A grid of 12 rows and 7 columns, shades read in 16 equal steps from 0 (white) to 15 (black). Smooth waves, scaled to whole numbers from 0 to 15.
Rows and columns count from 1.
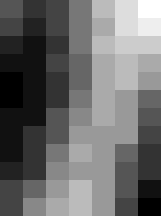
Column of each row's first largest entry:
2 2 2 1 1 1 1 1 1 1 7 7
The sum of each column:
155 147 115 82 63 73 98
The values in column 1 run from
10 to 15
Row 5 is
15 14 12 9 5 4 6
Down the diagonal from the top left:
10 13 12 9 5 6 10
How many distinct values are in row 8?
5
